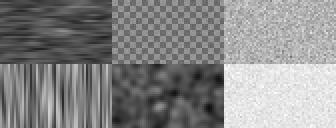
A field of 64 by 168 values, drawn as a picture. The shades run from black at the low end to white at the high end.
The table splits into 2 rows of 3 panels. Panel 1,1: low, streaked across. Panel 1,2: middling, checkered. Panel 1,3: high, fine-grained. Panel 2,1: middling, streaked downward, strong in contrast. Panel 2,2: low, blotchy. Panel 2,3: very high, fine-grained, faint in contrast.
